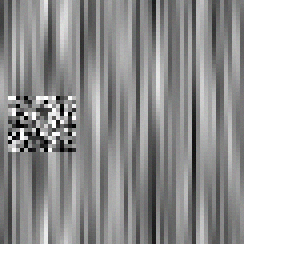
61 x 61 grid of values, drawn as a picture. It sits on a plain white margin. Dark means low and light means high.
Average level on the scale: 50%. Slope: none. Roughest part: middle left. Odd patch: rougher, in the middle left. Grain: streaks running down.
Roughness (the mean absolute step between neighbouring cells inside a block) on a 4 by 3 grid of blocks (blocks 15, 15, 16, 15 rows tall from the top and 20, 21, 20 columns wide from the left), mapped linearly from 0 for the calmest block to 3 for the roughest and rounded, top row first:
000 | 200 | 300 | 000
